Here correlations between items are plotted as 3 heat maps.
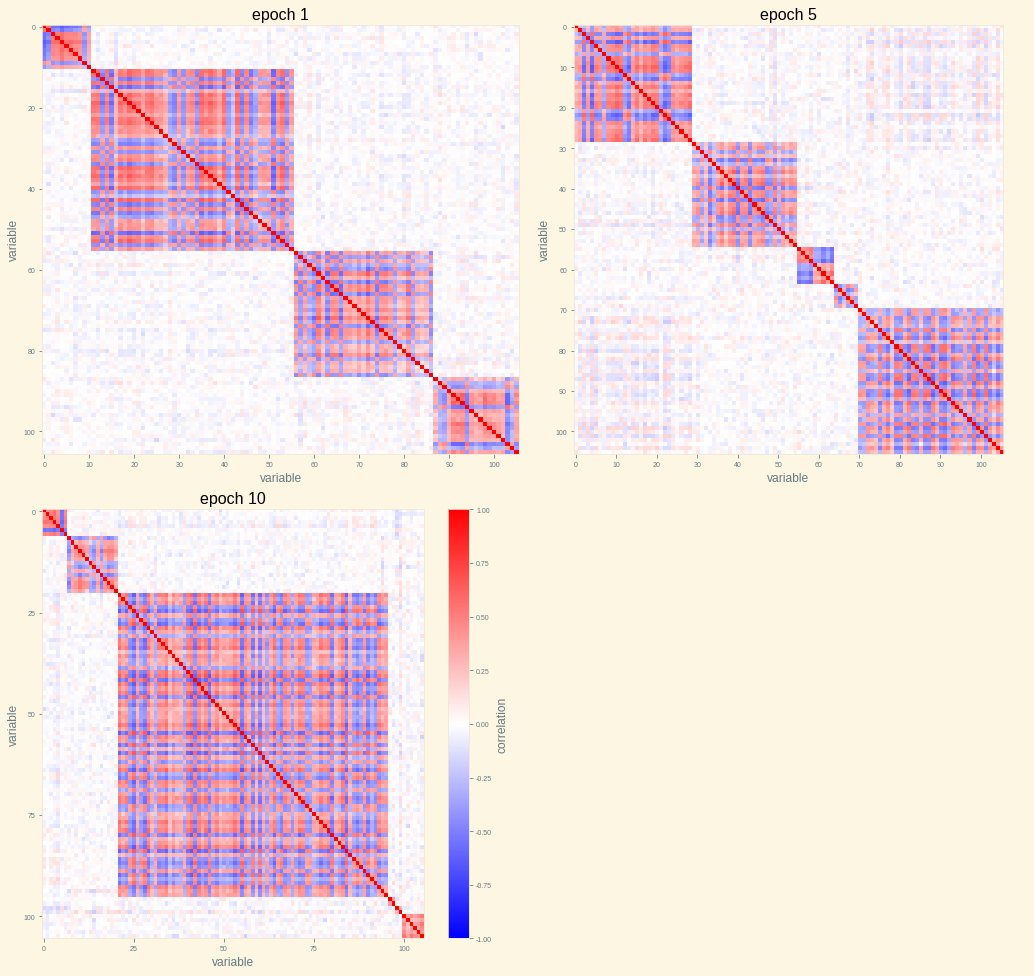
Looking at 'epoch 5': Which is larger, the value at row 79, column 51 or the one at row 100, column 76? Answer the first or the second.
the second
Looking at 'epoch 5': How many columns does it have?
106
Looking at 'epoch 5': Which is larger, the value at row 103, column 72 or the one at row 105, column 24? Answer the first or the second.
the first
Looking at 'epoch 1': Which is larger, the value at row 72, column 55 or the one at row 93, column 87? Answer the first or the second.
the second
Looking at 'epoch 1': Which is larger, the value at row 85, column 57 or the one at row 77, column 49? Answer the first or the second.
the second
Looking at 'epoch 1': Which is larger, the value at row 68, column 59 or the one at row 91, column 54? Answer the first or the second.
the second
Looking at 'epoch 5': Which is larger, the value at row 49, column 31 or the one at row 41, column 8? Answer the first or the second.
the second
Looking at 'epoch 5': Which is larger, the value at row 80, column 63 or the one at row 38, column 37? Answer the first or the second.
the second
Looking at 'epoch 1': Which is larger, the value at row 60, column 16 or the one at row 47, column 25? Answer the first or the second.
the first
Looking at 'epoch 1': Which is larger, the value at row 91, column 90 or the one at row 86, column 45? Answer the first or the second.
the first
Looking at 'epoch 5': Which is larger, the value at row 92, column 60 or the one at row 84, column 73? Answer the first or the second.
the first
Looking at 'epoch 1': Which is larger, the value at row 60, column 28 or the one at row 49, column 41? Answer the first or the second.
the first
